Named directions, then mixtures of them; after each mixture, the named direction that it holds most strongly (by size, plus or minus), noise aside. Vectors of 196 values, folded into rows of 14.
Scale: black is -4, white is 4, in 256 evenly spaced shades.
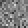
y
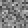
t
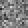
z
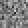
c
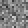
t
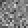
y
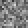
t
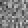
c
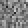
c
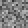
t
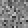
c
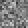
y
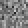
c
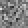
z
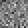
y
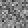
t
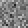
y
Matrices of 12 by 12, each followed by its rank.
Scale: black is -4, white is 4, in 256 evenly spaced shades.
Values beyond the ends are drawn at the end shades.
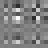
one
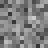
full rank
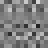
two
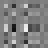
one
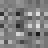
two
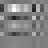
one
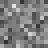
full rank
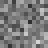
full rank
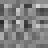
two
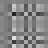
one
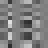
one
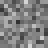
full rank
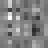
two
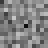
full rank
